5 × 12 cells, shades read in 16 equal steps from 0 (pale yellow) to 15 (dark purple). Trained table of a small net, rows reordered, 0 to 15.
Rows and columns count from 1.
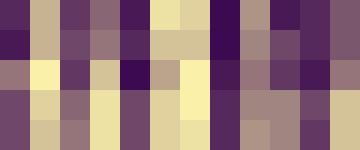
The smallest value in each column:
8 0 8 1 11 1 0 13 6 7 11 3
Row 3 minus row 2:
-6 -4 1 -5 2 2 -3 -1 1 1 1 -2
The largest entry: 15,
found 3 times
